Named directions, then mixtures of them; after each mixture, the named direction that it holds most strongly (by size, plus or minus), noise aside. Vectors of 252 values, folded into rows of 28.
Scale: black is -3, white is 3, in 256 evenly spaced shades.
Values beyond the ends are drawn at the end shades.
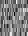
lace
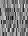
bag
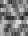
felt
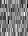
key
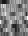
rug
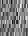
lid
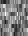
rug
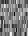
lace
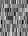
lace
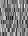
bag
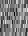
lace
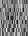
bag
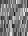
lace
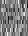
key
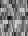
felt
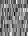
lace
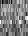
rug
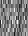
lid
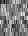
rug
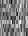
lid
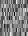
lace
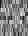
key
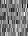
key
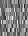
bag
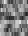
felt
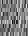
lid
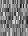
lid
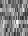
felt
